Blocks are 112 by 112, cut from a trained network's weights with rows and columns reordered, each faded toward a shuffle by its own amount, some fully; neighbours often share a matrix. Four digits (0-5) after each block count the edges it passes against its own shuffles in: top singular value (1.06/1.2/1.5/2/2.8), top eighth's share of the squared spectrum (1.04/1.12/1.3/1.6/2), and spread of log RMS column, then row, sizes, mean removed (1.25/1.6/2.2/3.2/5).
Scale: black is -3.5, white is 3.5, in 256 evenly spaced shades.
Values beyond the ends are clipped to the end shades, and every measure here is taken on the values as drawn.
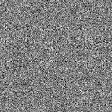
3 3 0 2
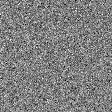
0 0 0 0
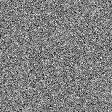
1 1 0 0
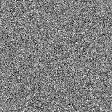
2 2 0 0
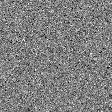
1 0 0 0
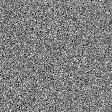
0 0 0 0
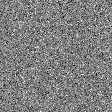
0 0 0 0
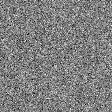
0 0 0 0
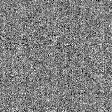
2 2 0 2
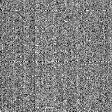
3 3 1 3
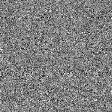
2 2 0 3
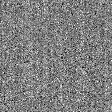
2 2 0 1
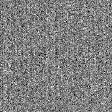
3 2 0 2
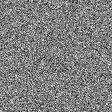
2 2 0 0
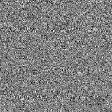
3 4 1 3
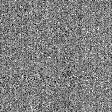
2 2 0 2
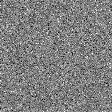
2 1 0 0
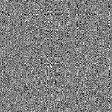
4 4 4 2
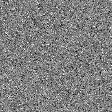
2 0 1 0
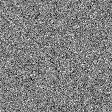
1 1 0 0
